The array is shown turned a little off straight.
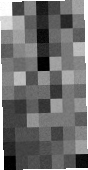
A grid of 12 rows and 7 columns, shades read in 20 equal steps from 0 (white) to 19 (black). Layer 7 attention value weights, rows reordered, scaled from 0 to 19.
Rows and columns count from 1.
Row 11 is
16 14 14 13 12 10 7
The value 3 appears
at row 2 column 1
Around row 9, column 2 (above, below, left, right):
15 13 14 8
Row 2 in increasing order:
3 6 10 12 12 16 16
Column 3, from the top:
9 12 11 8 10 13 11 12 8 13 14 13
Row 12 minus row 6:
10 9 0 6 -1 7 10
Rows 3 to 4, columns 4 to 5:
18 11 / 16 13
